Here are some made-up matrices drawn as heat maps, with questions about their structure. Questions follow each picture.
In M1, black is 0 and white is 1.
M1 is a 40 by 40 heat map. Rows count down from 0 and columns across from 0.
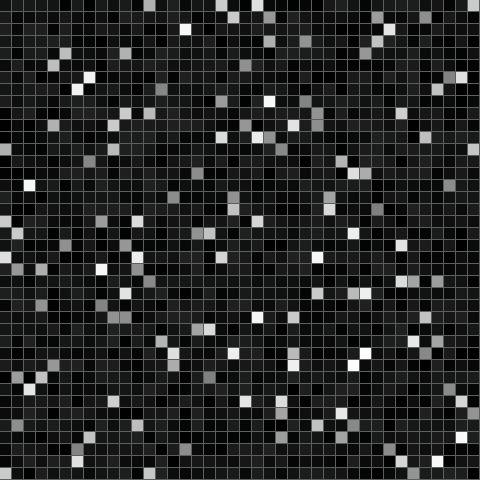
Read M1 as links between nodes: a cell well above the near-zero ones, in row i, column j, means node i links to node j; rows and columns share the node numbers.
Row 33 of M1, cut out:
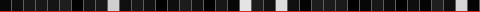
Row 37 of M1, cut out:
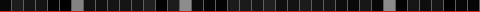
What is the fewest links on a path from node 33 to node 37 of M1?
3
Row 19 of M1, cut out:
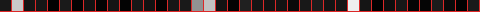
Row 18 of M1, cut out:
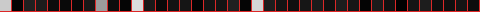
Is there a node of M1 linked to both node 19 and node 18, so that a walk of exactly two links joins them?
no
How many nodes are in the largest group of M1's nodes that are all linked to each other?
3
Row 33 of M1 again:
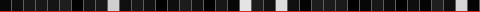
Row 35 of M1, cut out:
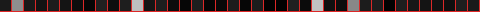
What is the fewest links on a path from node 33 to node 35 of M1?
3
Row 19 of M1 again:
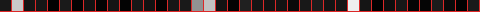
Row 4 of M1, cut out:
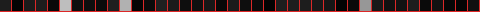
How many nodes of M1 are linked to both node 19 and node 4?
0
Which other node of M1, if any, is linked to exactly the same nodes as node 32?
node 15
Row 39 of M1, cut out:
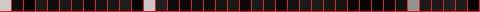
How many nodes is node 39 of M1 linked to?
3
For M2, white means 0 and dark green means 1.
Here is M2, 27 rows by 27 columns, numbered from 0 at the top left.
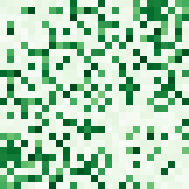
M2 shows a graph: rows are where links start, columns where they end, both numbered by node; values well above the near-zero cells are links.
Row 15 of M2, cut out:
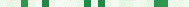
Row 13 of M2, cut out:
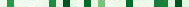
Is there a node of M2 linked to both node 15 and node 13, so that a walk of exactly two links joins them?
yes
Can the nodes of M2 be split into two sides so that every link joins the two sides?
no
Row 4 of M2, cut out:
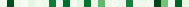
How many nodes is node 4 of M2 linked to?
9
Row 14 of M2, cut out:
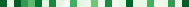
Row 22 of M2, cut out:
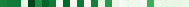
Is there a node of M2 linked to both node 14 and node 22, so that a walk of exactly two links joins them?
yes
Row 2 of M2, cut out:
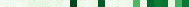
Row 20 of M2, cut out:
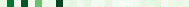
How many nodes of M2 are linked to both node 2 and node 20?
0
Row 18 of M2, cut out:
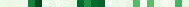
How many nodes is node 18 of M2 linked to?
9
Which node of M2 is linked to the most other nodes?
node 1
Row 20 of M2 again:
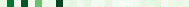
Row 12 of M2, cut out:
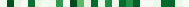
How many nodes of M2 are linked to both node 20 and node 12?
2
